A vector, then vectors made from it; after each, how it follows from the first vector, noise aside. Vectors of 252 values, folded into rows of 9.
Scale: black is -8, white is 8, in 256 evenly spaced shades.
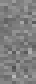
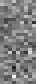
scaled up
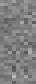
copied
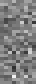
scaled up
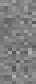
copied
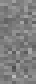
copied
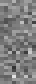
scaled up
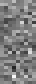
scaled up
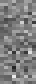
scaled up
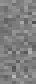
copied
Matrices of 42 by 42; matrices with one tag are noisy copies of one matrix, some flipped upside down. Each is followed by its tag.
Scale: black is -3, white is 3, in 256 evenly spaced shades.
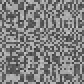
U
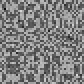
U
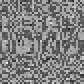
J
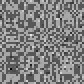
U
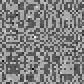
U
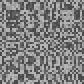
U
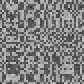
U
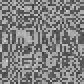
J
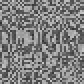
J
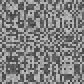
U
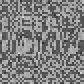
J
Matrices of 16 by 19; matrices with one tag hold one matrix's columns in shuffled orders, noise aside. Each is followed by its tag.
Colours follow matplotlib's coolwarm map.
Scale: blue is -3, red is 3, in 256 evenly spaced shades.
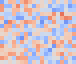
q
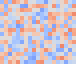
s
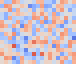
q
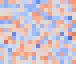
q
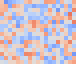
q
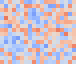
s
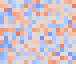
s
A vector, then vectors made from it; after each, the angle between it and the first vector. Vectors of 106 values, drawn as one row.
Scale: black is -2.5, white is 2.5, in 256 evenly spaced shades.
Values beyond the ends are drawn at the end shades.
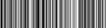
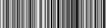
nearly opposite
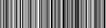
partly opposed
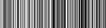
orthogonal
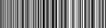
partly aligned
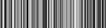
partly aligned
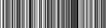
nearly opposite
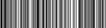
nearly parallel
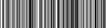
nearly opposite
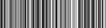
nearly parallel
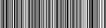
orthogonal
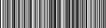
partly opposed
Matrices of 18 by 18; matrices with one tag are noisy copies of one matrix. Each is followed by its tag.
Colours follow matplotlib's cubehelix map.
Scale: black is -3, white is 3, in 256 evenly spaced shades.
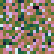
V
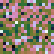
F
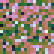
F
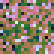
F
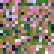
F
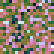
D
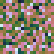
V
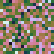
D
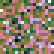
D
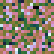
V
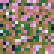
F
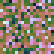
D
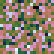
V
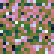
F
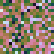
D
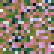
D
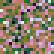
D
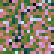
D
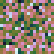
V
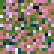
V
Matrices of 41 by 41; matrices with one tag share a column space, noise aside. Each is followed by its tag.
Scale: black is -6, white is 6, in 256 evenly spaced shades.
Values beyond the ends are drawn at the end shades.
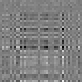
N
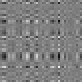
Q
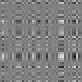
Q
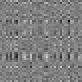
Q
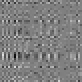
Q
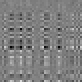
N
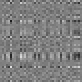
Q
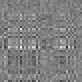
N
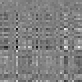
N
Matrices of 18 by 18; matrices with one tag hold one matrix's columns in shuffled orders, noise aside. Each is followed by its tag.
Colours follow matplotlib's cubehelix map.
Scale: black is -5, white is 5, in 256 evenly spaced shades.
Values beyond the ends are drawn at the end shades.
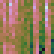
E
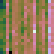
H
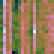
H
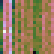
H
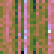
H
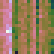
H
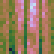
E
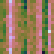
H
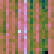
H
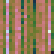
H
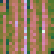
H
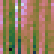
E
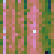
H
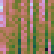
E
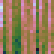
E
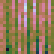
E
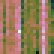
H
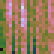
E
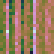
H
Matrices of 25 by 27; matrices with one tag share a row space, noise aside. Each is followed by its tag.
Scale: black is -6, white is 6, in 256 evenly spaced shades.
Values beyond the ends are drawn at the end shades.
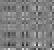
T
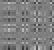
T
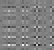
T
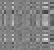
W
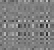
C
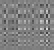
C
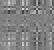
T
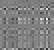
C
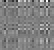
C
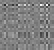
C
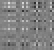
T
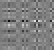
T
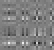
T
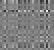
C
